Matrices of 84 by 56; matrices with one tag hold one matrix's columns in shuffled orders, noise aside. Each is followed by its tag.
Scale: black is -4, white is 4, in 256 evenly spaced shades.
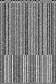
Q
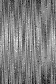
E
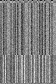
Q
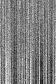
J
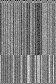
Q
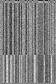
Q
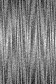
E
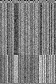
Q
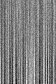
J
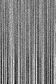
J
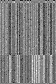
Q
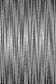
E
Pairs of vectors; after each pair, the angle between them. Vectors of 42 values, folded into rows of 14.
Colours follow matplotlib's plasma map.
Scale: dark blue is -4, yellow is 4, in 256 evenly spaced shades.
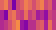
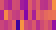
partly opposed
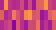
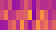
orthogonal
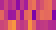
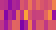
partly aligned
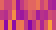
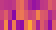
nearly opposite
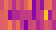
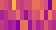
partly opposed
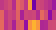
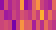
orthogonal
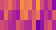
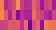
orthogonal
